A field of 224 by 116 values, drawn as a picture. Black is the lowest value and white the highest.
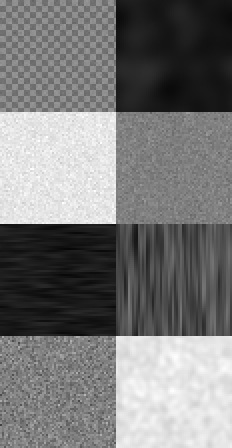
It is made of 4 by 2 panels. Panel 1,1: middling, checkered. Panel 1,2: very low, smooth, faint in contrast. Panel 2,1: very high, fine-grained, faint in contrast. Panel 2,2: middling, fine-grained, faint in contrast. Panel 3,1: very low, streaked across, faint in contrast. Panel 3,2: low, streaked downward. Panel 4,1: middling, fine-grained. Panel 4,2: very high, blotchy, faint in contrast.
